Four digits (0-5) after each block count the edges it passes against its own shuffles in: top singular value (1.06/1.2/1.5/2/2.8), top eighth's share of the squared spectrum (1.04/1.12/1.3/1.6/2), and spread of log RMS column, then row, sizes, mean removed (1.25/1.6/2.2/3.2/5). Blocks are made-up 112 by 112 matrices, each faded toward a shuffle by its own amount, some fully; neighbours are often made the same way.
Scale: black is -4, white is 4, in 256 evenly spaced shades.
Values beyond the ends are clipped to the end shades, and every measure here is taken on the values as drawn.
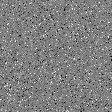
0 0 0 0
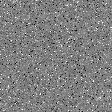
1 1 0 0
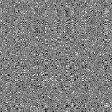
5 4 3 3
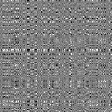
5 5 4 4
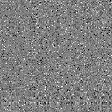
4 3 1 1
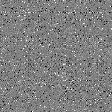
4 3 1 1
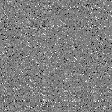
4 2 1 1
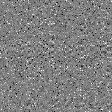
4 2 1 1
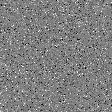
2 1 0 0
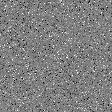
0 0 0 0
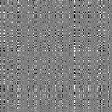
5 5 4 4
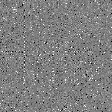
4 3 1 1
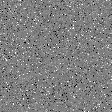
2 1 0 0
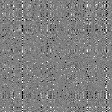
5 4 3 2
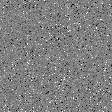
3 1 0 0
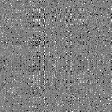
5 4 3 2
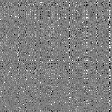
5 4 3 3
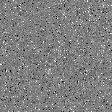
3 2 1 0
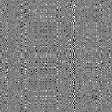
5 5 4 3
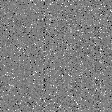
3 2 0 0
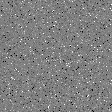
0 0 0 0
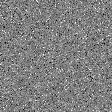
0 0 0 0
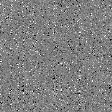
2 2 2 1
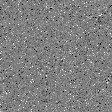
1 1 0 0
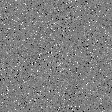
0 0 0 0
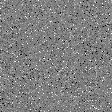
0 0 1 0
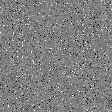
1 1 1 0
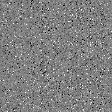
1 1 2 0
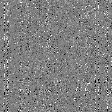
2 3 3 1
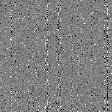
3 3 3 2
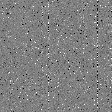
3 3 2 0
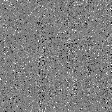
1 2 2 1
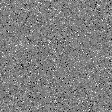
0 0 1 0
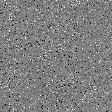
1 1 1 0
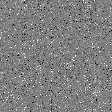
1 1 1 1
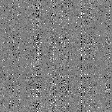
3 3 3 2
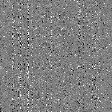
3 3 3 2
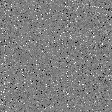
1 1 1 0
